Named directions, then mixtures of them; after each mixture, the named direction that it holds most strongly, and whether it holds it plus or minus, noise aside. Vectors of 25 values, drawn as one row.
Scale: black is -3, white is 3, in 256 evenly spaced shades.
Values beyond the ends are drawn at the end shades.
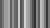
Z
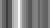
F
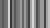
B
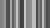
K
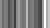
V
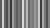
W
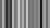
W, plus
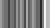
V, plus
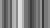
F, plus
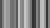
Z, plus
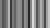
B, plus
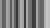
K, minus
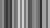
W, plus
